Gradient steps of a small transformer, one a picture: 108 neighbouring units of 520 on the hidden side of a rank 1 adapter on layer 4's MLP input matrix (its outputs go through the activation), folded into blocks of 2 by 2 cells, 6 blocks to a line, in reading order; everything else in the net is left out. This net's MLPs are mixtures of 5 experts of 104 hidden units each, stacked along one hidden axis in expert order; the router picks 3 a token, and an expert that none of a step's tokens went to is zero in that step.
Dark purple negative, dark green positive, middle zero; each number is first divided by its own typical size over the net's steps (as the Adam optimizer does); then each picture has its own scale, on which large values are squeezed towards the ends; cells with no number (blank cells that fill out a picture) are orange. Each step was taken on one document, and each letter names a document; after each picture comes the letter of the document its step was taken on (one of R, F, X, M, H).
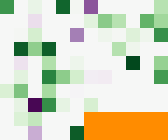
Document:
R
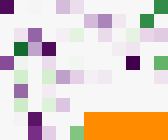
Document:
R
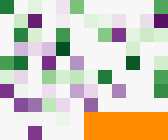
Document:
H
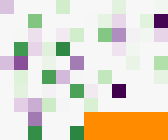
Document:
R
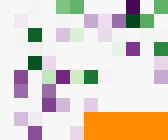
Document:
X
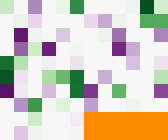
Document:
H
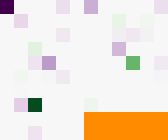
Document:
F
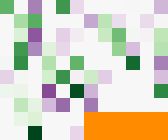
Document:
H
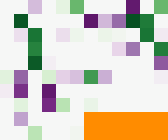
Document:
X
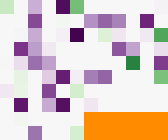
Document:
H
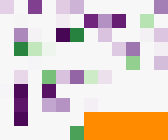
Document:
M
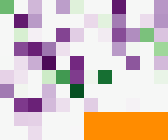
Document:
H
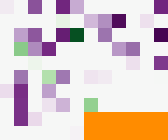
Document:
M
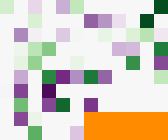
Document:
X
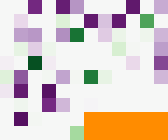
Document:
X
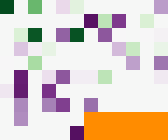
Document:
M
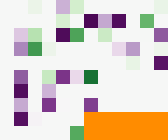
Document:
M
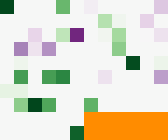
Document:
R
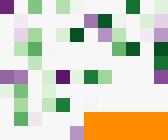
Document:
X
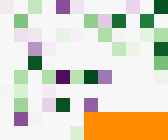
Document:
X
